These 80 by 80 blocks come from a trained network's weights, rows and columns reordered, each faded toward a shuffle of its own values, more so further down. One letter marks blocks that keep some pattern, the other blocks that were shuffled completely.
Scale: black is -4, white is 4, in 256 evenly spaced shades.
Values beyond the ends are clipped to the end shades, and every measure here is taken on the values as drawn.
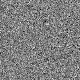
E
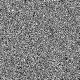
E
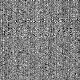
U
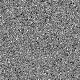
E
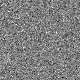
E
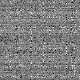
U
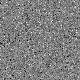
E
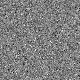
E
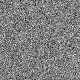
E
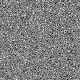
E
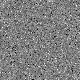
E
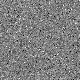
E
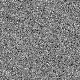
E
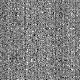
U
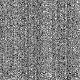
U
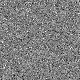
E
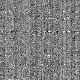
U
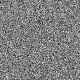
E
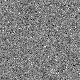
E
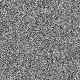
E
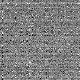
U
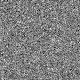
E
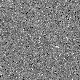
E
